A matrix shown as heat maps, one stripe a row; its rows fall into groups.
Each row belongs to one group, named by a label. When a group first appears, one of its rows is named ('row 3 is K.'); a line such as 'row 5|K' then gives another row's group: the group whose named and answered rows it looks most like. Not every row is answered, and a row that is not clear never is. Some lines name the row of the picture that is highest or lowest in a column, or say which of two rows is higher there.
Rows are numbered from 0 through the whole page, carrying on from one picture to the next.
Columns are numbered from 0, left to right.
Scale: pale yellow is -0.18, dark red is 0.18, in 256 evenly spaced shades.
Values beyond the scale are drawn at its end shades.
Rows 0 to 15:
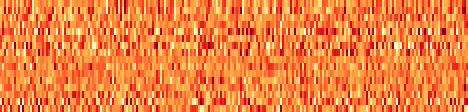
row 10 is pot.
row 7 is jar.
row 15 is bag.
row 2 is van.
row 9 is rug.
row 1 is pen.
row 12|pen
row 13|pot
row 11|pot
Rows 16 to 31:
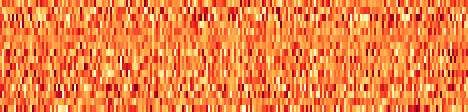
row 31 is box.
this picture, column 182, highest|28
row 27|bag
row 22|jar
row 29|pot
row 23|rug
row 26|rug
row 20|pot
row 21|bag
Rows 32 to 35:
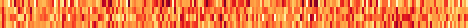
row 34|pot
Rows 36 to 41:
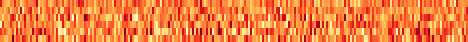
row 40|box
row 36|pot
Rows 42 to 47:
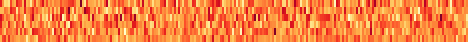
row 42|jar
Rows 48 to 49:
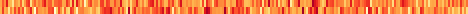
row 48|van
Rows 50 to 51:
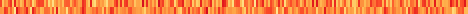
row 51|box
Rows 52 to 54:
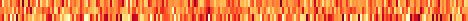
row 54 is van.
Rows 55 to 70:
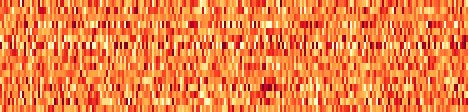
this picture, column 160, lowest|61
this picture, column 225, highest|61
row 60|pen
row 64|bag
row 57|jar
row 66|box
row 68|bag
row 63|pot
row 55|bag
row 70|pen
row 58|pot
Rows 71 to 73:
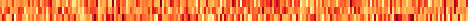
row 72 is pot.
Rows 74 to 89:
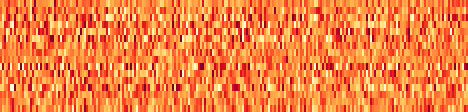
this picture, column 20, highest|83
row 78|jar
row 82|pot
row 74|rug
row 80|pen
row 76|rug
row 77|box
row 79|pen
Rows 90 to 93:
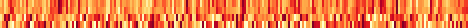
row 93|van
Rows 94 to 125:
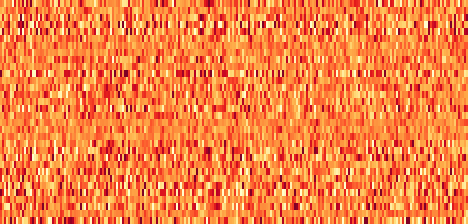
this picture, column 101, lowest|114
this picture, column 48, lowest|98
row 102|pot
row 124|bag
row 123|jar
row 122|rug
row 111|van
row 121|jar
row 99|jar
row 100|rug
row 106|van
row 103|van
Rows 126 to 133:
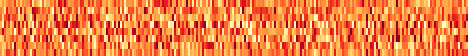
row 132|rug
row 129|pot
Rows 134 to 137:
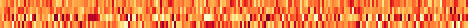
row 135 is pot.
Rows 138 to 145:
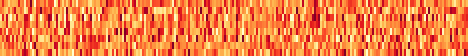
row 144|rug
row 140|van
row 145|van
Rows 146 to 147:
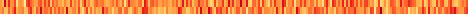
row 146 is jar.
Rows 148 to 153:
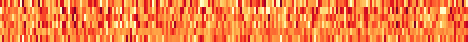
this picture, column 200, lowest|149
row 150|van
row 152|rug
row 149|pot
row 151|pot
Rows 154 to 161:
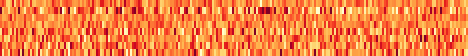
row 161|bag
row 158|pen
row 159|jar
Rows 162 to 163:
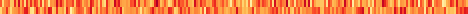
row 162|pot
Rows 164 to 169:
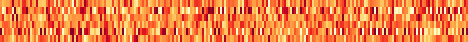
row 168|jar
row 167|pen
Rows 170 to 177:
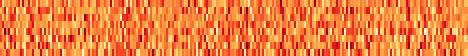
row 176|jar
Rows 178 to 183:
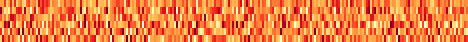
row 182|bag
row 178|jar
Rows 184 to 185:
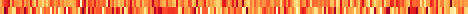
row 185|box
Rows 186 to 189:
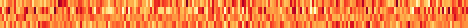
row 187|rug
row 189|jar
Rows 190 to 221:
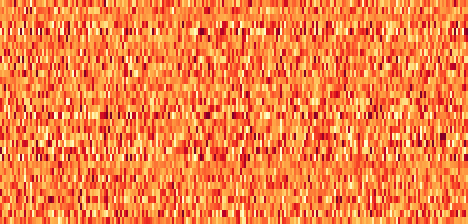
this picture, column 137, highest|211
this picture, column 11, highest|198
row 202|pen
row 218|pen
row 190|rug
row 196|pen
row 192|van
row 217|jar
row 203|jar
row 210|van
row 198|bag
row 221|box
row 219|jar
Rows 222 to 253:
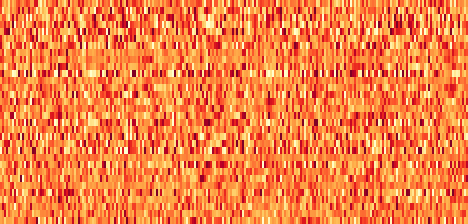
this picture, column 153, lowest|228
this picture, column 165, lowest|226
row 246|rug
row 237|pot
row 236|box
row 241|bag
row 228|jar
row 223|bag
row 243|pen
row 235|van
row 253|pot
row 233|pot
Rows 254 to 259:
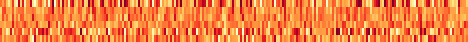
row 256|pen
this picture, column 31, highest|254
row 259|pot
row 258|jar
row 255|pen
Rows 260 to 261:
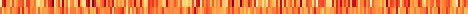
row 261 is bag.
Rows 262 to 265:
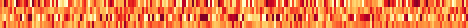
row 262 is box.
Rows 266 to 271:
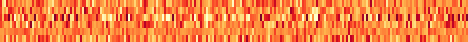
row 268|rug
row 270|pot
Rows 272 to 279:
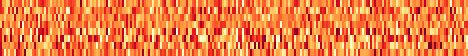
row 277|bag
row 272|jar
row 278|pot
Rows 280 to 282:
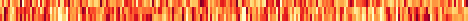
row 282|box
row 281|box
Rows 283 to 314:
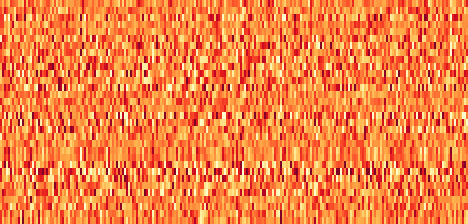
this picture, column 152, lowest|292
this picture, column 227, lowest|300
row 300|bag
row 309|rug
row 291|bag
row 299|pen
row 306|pen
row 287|jar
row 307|jar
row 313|bag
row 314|bag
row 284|box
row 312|van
